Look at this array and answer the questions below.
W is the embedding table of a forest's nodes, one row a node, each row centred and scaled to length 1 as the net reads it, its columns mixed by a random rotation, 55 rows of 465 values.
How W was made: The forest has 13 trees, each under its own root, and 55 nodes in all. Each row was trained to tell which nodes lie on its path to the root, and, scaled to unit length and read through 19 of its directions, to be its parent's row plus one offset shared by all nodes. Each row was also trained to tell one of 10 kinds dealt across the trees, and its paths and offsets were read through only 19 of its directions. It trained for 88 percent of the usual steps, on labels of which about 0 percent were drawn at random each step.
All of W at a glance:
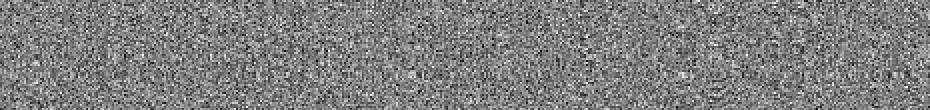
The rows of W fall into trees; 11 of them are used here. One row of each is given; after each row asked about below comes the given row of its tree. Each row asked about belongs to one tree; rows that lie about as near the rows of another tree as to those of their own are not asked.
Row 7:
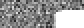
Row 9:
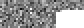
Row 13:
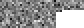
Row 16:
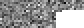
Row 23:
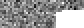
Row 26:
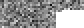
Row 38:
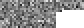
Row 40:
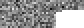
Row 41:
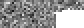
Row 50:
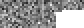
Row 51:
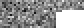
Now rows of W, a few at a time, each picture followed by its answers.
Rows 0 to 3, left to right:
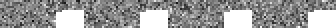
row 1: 50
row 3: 13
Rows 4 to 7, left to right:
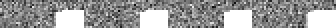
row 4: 7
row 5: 26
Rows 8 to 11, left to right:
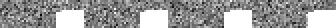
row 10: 51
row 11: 40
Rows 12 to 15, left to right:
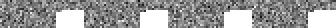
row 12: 9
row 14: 23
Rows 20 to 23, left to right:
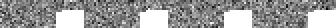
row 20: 50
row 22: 23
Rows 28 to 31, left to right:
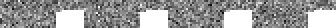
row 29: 51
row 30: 7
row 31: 41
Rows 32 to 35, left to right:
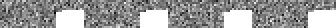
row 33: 50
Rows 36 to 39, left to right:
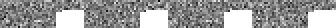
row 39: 23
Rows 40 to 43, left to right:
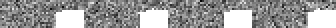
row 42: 13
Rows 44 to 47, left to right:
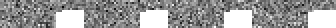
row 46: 13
